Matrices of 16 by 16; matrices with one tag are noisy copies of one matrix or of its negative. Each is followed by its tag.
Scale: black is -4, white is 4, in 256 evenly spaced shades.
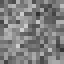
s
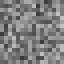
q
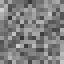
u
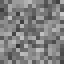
u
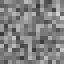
q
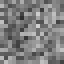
s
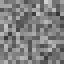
q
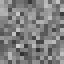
u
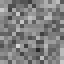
u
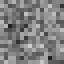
s
